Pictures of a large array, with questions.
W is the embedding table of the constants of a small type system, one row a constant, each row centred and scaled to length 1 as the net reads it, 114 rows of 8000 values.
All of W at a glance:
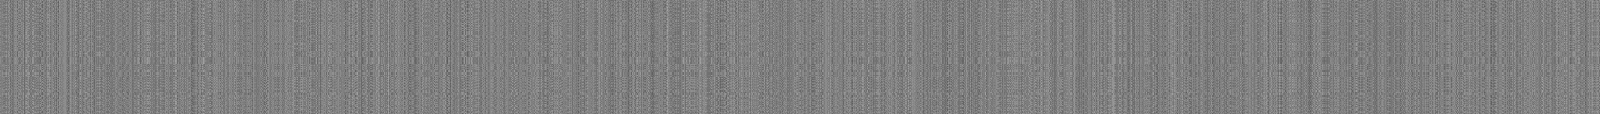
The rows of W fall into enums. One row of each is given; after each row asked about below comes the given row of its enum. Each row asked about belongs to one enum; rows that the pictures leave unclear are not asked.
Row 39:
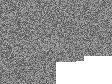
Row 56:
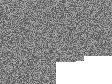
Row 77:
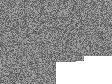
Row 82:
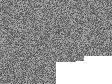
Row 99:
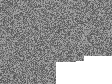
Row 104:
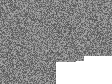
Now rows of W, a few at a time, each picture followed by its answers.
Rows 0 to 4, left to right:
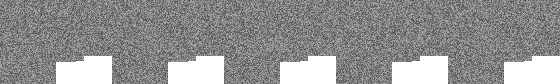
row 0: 77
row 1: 104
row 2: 39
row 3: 82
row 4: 104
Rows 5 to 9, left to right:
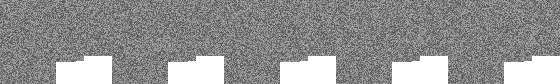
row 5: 56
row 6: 39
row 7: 104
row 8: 82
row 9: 99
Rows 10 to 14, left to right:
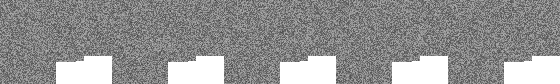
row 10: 104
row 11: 39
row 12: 82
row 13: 99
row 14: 56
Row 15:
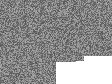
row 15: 77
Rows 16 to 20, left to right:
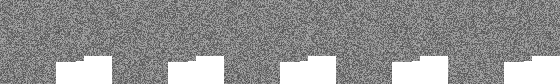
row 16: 82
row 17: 56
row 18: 99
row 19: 104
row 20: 77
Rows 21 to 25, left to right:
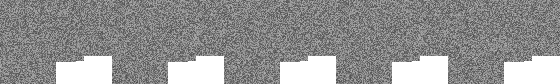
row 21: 77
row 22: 99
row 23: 56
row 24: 99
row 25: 39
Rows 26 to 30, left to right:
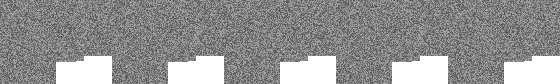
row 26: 104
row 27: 99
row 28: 56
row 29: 99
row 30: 104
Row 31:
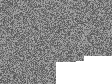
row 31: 99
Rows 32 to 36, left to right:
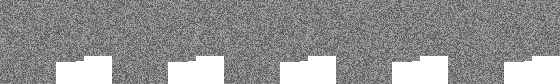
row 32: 82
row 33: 99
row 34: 82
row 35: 56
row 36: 104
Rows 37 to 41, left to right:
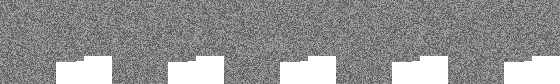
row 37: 104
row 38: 82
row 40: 99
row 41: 56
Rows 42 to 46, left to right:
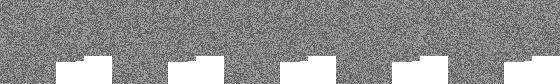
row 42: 82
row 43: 77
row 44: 77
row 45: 99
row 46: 104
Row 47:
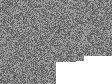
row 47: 99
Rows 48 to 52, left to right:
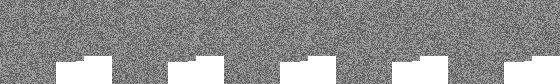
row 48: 77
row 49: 99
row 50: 99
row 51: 56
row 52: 104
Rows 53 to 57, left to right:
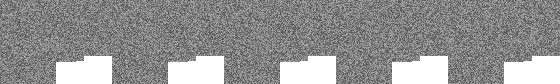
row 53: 39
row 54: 104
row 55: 104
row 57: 82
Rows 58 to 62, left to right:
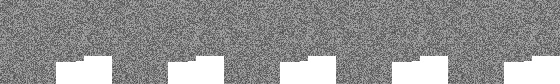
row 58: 99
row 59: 99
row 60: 82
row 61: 82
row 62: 99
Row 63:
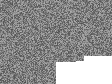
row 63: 99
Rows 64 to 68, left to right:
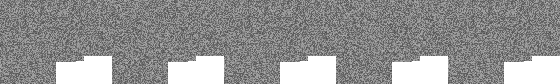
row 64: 77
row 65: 56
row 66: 77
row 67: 104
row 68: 77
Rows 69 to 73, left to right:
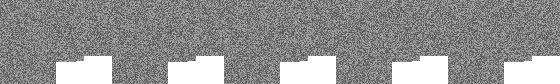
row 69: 104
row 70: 82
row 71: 82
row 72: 56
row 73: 56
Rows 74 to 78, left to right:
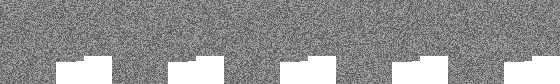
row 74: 56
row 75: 82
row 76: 56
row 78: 39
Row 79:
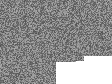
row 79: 77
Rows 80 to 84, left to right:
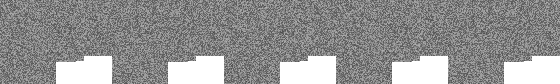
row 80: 104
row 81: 77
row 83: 104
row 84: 77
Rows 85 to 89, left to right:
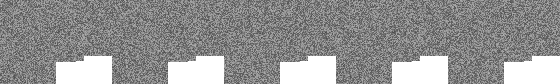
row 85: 99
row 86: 104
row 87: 77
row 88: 82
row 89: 56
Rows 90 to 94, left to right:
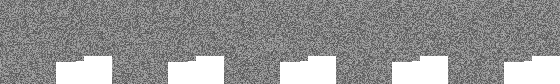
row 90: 77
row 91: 77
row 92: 39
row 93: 56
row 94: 56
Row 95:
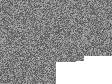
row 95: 82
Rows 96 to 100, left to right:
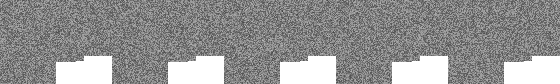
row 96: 82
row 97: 104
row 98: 39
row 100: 77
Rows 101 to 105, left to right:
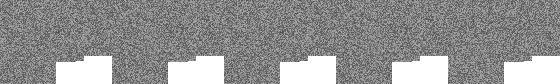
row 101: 82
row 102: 104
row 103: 82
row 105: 77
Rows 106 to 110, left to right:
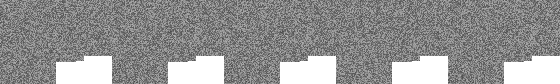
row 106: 56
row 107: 82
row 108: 82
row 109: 77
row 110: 99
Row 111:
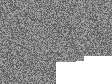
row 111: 104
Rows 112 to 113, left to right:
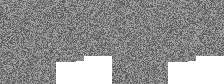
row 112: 56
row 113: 99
